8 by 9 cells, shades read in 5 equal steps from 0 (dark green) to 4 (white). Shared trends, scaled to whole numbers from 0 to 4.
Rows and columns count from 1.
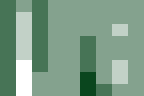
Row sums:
16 17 18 16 16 18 18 16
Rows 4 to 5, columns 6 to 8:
1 2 2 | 1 2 2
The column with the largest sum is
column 2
